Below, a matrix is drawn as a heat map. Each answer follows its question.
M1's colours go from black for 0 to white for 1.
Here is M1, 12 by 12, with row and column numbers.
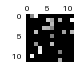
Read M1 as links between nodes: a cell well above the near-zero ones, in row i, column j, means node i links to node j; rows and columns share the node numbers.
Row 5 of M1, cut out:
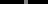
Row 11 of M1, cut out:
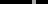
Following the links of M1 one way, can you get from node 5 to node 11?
no
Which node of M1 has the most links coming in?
node 6
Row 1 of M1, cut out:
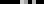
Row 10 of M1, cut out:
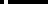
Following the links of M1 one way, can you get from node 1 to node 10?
no
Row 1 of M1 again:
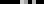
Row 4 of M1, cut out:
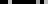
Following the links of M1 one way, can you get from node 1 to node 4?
yes
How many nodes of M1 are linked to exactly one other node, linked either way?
1
